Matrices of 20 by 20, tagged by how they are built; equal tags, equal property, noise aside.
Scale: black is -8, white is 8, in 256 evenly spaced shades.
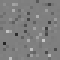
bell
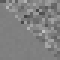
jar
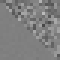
jar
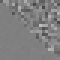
jar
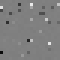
bell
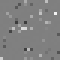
bell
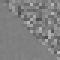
jar
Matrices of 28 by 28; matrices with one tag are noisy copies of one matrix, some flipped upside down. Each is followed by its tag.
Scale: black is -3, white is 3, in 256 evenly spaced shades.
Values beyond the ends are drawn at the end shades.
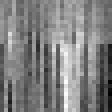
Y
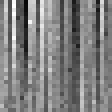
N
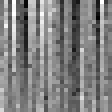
N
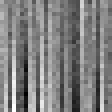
N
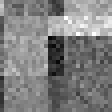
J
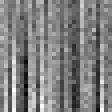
N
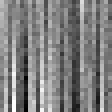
N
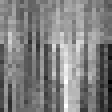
Y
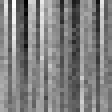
N
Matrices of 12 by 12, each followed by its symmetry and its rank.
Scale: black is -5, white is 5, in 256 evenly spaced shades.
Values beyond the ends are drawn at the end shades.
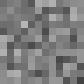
symmetric, full rank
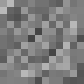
symmetric, full rank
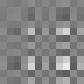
symmetric, rank one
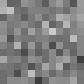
neither, full rank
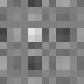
symmetric, rank one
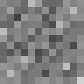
symmetric, full rank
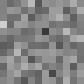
neither, full rank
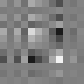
symmetric, rank one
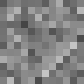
symmetric, full rank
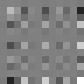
symmetric, rank one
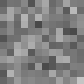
neither, full rank
